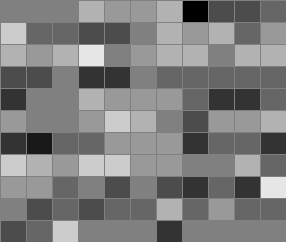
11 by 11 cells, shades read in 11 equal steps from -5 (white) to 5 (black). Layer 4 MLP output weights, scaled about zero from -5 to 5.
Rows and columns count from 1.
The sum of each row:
4 -2 -18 15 6 -9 14 -15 6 7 3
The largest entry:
5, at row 1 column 8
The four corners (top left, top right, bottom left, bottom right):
0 1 2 0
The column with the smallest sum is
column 6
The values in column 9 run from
-2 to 3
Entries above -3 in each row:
11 10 10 11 11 10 11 8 10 11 10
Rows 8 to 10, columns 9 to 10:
0 -2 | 1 3 | -1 1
